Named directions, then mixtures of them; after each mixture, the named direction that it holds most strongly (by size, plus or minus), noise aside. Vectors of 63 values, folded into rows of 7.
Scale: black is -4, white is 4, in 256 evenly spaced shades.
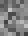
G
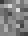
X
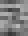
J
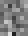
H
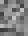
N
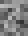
G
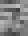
J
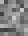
N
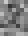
N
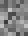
G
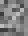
N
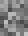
G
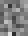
H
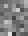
H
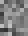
N
